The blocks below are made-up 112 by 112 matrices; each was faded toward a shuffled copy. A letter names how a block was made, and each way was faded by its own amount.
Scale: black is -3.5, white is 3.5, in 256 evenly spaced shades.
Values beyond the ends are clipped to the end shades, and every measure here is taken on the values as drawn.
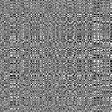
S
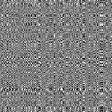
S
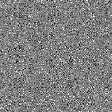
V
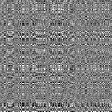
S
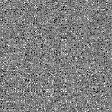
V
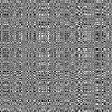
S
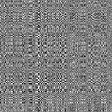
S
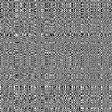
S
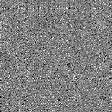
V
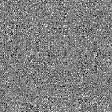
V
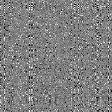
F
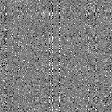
F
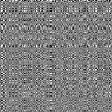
S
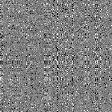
F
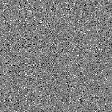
V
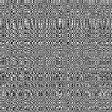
S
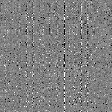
F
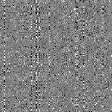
F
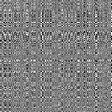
S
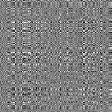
S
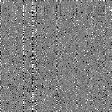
F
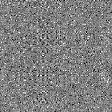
V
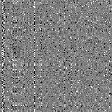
F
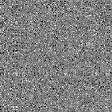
V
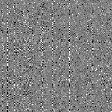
F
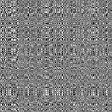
S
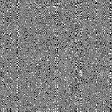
F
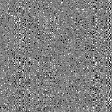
F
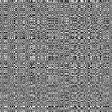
S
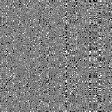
F
